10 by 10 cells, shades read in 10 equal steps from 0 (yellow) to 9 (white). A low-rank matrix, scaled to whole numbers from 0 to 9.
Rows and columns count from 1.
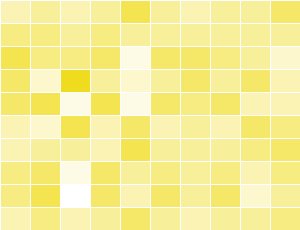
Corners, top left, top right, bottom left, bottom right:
6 3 6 4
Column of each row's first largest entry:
1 3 5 2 3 2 1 3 3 1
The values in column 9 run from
3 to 7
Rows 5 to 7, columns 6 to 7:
3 4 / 6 5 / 5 5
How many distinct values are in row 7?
5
